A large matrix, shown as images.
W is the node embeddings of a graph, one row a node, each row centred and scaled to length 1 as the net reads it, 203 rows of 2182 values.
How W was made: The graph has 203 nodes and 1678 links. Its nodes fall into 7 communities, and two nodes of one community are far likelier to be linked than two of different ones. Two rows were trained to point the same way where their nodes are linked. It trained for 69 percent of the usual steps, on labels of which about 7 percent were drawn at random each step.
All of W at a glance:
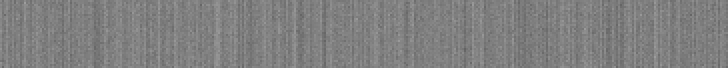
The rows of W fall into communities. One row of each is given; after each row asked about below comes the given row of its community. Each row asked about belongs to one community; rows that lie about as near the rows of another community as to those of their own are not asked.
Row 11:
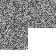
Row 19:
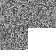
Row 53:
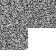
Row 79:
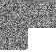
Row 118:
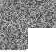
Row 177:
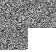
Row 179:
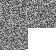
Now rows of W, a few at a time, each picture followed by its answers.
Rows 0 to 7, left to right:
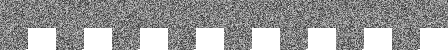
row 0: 177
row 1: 179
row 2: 19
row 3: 53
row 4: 53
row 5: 118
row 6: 53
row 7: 177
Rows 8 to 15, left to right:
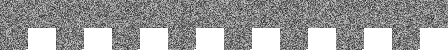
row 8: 177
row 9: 177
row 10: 177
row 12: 118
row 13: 11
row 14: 11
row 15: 53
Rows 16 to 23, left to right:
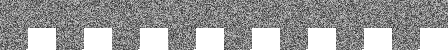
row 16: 118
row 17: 118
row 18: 53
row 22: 19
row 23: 179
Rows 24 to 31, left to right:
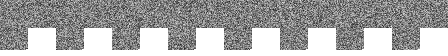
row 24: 179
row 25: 118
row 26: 79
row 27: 11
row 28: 11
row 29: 179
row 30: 53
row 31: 179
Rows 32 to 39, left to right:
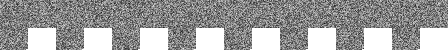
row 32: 79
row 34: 11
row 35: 19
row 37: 179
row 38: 11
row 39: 118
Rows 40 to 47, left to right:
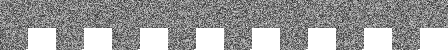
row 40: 177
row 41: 19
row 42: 177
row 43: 118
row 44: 11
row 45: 177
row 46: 79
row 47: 118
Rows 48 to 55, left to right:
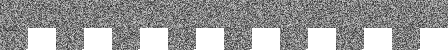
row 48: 53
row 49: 179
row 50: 118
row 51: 177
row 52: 179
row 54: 53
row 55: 53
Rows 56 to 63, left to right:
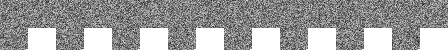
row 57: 177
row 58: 177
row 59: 118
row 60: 179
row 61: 11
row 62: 79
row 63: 177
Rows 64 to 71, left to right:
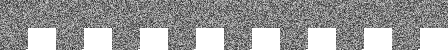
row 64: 11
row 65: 177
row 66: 53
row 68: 19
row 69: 19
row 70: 179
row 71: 79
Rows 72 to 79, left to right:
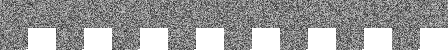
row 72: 177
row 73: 11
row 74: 19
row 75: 11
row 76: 79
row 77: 79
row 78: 179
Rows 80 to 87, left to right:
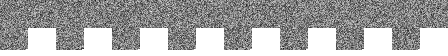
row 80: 118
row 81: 11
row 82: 177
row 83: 179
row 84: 19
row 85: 79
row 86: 179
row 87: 53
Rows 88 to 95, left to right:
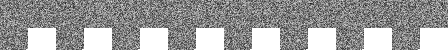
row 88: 53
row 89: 79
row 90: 179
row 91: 79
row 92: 79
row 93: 179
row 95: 79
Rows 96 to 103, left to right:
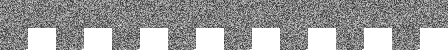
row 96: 19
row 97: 19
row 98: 118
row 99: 19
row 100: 179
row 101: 179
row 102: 118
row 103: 53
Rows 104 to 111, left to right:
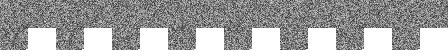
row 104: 19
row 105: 11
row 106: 118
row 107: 53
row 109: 179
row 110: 19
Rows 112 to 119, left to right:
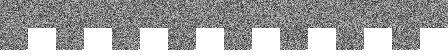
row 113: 11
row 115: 19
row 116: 79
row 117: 53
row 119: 177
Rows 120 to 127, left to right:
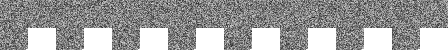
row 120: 19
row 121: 118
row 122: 53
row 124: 53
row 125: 53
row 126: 19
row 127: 177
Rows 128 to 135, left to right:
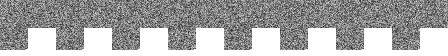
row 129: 11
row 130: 179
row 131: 11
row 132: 53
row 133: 177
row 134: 177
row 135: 118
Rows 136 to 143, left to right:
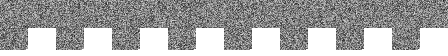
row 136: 19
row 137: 79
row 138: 79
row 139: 11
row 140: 179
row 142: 179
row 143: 118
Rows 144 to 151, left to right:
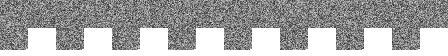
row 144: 19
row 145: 79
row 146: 19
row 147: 53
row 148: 11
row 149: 19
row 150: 179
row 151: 118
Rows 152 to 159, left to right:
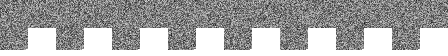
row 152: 19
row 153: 53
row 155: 179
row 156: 53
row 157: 118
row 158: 19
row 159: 79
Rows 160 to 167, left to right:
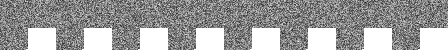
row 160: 177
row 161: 53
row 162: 79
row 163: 179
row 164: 118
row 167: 179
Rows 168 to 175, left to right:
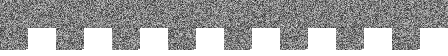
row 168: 177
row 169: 11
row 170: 118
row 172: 179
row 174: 118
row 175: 179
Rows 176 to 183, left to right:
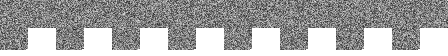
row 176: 53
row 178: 177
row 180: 118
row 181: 179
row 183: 11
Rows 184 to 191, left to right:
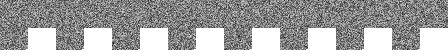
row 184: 19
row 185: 179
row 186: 11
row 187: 19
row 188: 19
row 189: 79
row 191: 53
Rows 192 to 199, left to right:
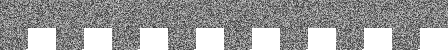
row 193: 177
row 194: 19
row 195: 118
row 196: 19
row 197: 79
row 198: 53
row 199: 53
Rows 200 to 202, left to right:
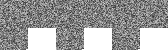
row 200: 179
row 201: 11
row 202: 179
